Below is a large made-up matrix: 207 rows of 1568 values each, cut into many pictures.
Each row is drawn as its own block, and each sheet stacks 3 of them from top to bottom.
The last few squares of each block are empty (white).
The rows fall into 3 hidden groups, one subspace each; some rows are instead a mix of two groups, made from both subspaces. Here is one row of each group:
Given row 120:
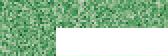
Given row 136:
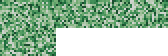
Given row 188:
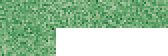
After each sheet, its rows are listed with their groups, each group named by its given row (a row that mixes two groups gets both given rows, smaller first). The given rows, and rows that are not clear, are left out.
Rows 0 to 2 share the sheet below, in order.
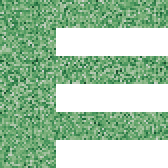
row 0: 120 and 188
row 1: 120
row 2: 136
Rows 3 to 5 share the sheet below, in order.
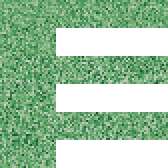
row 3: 136 and 188
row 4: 136
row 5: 188
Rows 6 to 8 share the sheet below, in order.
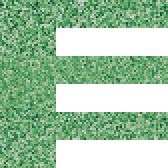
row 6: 120
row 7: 136
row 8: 120
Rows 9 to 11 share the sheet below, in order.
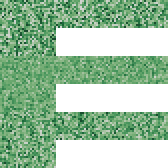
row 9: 120
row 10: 136
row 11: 120
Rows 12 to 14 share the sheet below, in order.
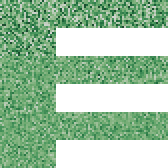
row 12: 188
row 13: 136
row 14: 188
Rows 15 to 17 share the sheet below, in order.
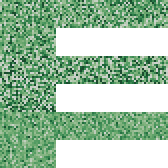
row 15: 136
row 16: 188
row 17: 136
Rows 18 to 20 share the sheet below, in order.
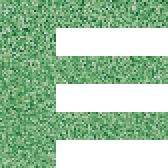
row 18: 136
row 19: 136
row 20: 188
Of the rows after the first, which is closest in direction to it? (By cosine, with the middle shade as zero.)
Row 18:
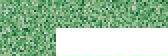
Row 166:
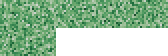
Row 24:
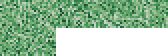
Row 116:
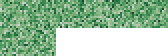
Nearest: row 116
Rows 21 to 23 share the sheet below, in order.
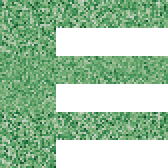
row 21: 120
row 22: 188
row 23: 120 and 136
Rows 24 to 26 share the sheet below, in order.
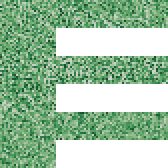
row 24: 188
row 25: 188
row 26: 120
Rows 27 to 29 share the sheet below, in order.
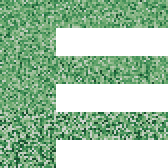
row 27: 120
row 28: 188
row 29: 120
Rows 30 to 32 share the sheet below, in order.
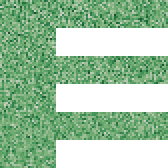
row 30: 188
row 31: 136
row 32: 136
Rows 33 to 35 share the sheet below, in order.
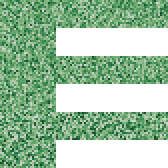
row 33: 120 and 136
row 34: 136
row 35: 120
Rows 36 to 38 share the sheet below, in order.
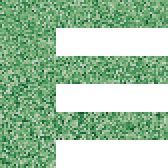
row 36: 136 and 188
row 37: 120
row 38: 120
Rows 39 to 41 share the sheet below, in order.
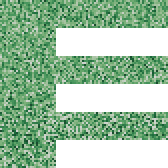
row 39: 188
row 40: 136
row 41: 188
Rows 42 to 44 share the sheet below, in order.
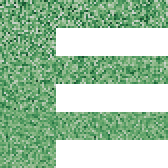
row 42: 188
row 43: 120
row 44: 136 and 188
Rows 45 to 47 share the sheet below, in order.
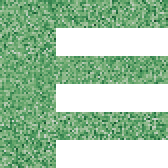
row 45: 136 and 188
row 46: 136
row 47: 188
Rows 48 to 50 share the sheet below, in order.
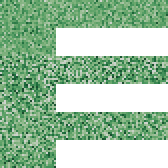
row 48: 188
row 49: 188
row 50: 188
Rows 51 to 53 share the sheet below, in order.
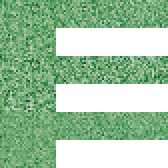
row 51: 136
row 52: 136
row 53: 136
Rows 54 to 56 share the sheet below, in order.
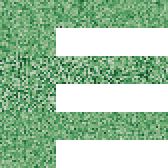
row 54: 120
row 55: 188
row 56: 136 and 188
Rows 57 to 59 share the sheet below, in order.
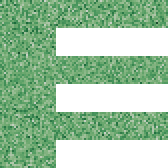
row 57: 188
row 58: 136
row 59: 136
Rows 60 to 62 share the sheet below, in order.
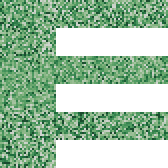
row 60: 136 and 188
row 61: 136
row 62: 120
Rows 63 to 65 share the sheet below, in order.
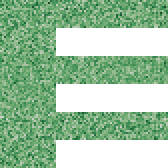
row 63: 120
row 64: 120
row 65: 120
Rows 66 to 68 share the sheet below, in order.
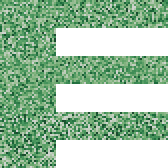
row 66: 136
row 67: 120
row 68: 188
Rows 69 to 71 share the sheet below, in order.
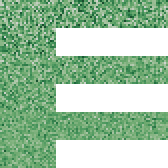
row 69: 120 and 188
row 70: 120
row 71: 188
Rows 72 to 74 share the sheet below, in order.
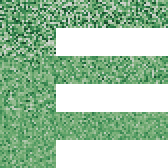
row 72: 188
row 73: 136
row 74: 136
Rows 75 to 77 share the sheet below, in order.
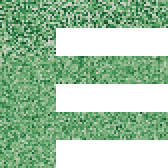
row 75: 188
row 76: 120
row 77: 120
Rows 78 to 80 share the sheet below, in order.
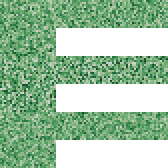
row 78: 136
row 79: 136
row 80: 120
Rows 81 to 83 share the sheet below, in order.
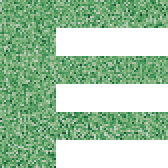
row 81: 136
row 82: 136
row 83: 188
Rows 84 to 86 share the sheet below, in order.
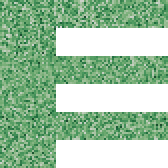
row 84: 120
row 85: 136
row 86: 120
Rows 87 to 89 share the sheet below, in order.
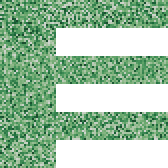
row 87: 188
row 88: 136
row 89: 120
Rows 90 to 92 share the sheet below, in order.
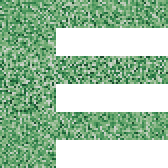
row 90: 188
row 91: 136
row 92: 188
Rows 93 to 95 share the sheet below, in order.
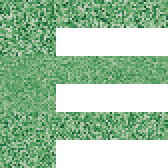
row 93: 120 and 188
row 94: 188
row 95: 136 and 188
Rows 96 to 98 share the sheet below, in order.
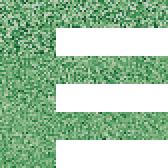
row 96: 120
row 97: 188
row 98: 188
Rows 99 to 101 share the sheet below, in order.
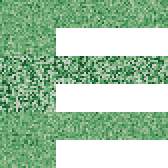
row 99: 136
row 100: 120
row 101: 188
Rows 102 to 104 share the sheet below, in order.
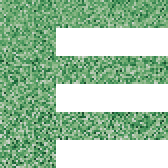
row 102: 136
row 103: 120
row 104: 136
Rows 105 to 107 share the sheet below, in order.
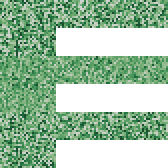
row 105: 120
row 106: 188
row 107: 188
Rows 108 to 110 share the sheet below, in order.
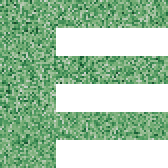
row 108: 188
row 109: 120
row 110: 120 and 188
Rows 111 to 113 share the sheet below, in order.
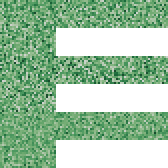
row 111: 136
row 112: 188
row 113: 136
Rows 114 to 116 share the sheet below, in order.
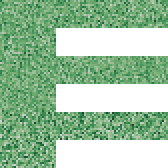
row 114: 136
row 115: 188
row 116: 120 and 136
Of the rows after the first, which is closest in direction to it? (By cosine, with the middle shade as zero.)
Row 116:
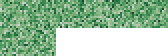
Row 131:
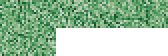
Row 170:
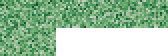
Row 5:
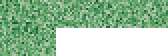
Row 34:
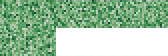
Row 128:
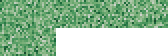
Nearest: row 170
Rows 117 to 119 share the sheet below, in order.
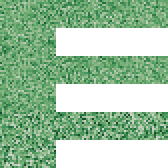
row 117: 188
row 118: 188
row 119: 136
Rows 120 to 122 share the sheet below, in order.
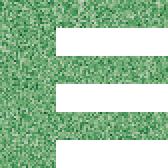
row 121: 188
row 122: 188
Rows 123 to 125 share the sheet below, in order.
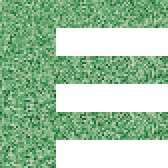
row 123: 136
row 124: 136
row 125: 136
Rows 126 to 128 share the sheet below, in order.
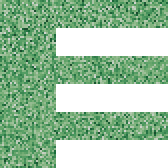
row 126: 136
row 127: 136 and 188
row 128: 136
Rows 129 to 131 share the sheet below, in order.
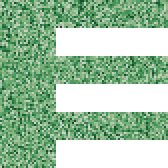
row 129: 120
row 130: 136
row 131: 188
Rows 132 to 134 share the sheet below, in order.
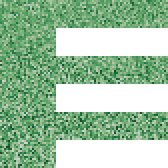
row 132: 136
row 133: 188
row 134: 120
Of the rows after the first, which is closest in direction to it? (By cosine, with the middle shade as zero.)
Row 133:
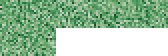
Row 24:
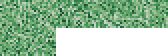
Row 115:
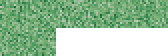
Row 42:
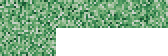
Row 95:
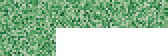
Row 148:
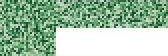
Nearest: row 115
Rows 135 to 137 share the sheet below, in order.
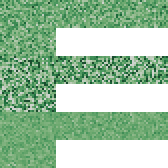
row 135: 120
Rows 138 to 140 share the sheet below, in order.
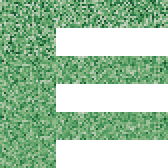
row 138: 136
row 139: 120
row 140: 120
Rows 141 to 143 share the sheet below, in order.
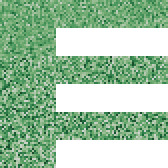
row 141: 136
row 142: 136
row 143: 120
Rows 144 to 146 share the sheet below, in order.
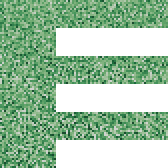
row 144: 136
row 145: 136 and 188
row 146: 188
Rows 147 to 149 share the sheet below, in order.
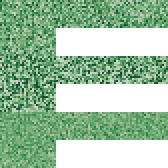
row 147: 136
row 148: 136 and 188
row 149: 188
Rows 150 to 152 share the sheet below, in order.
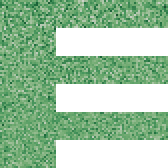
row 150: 120 and 136
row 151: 188
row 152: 136 and 188
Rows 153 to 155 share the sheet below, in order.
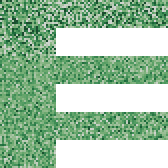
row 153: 188
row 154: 136
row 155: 136
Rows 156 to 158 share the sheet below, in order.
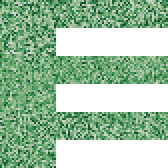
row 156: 136
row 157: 136
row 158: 188
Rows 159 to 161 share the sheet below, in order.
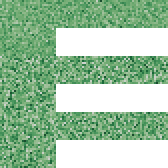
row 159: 188
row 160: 136
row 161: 136
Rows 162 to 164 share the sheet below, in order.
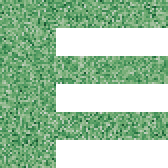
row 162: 188
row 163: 120
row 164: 188
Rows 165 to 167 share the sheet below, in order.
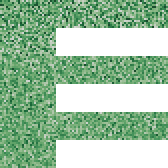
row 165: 120 and 188
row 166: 136
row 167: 188
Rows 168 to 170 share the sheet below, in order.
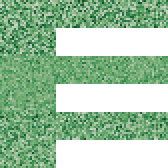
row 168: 120
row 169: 136
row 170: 120
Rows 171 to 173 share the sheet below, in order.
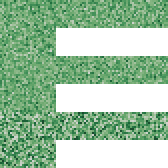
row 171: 136
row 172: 136
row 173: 120
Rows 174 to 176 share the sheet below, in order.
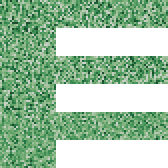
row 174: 188
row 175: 136
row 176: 136
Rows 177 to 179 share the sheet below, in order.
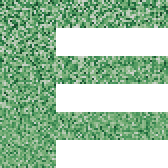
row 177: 120
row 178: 120
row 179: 188
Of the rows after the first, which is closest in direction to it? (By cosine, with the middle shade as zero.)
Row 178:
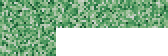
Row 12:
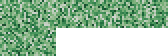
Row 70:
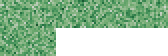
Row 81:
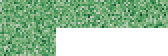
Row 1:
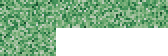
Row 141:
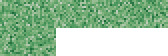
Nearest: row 1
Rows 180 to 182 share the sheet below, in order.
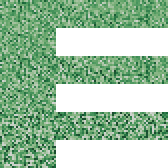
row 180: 188
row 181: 188
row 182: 136
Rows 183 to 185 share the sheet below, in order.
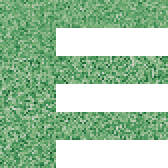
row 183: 120
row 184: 136
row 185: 120
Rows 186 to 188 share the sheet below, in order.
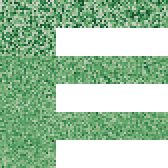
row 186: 120 and 136
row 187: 188
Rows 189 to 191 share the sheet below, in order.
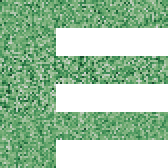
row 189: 136
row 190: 120
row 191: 120
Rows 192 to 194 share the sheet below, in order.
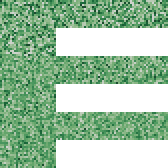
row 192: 136
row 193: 136
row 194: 120
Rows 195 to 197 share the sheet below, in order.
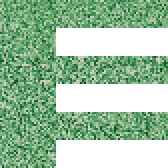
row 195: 136
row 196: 120
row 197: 188
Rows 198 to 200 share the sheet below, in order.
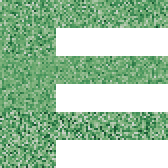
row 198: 136
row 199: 136
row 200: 188
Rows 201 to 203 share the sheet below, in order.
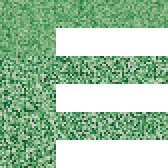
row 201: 120
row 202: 136 and 188
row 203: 136
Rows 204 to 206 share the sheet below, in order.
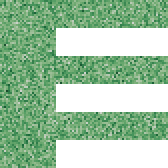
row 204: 136 and 188
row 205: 120
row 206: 188
